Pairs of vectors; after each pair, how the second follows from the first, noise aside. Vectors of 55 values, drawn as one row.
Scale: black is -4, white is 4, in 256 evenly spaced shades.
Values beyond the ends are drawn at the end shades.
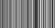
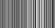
sign-scrambled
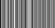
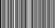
copied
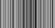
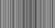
shrunk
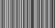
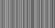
shrunk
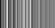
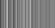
shrunk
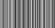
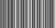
sign-scrambled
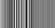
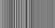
shrunk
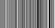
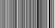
copied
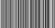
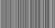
shrunk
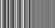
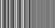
copied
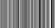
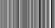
copied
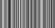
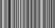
copied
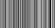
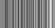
sign-scrambled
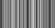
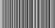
sign-scrambled
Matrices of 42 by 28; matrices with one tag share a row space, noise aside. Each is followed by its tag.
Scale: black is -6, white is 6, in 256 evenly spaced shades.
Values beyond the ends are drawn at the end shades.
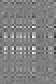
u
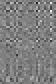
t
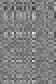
u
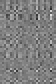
t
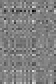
u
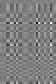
t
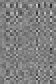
t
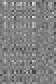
u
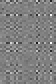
t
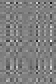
t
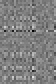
u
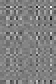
t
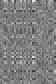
u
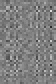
t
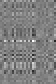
u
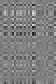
u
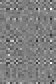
t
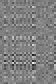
u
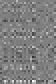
u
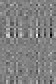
t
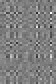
t
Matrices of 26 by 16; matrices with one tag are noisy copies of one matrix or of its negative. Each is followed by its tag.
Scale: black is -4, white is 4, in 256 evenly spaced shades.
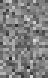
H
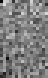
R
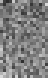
R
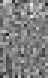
R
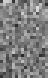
R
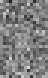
H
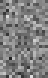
H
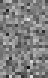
H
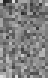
R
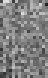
R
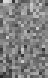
R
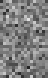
H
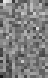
R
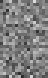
H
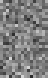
H
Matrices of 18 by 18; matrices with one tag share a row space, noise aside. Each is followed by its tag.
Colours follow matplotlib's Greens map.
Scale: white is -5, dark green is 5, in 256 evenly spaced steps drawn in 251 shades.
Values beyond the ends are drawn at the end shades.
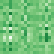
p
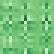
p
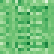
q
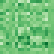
q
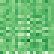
q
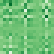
p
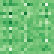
p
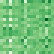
p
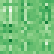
p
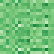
q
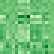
q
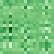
p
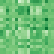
q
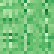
p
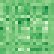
q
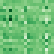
p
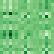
p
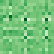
p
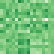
q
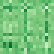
p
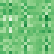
p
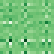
p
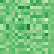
q
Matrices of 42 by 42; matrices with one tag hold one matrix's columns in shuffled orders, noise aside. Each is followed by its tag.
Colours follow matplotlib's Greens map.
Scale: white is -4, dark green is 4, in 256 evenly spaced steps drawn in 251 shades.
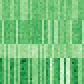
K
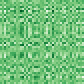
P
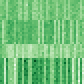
K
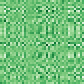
P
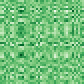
P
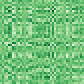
P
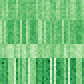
K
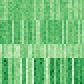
K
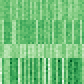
K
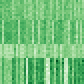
K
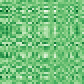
P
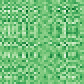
P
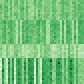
K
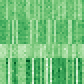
K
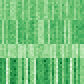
K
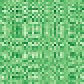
P
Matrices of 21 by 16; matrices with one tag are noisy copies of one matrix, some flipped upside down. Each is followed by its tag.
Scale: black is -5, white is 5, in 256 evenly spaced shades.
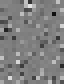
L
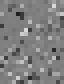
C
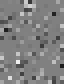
L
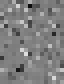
C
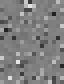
L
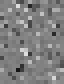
C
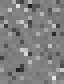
C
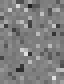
C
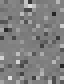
L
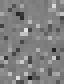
C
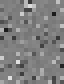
L
